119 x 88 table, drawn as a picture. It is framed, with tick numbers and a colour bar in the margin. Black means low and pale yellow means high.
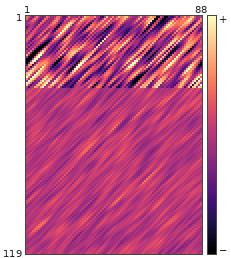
Slope: none. Histogram: heavy tails on both sides. Seam: horizontal, 30% of the way down, the bottom part calmer. Mirror symmetry: none. Grain: diagonal, up to the right.
